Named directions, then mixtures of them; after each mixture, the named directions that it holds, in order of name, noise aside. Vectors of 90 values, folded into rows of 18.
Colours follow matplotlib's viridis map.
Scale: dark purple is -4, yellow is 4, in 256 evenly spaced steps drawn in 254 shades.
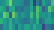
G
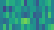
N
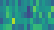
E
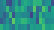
E, G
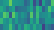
G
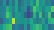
E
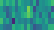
E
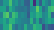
E, G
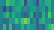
N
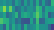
G, N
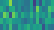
G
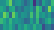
G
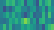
N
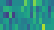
G, N
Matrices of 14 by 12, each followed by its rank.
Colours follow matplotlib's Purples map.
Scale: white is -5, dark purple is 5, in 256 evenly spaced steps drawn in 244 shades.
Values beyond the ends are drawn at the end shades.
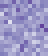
full rank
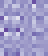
two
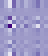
one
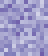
full rank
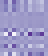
one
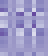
one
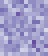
full rank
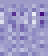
two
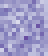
full rank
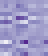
two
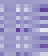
one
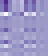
one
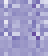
two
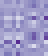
two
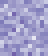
full rank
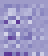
two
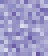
full rank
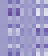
one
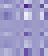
one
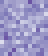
full rank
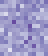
full rank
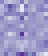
two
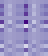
one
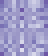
two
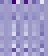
one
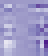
two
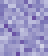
full rank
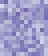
full rank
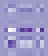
one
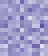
two
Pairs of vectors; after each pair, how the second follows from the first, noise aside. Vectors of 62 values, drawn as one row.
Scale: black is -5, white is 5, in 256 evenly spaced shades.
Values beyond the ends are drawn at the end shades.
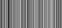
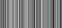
reversed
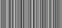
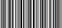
scaled up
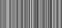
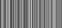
reversed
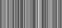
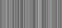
shrunk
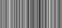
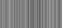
shrunk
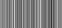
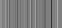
partly zeroed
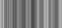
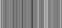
partly zeroed
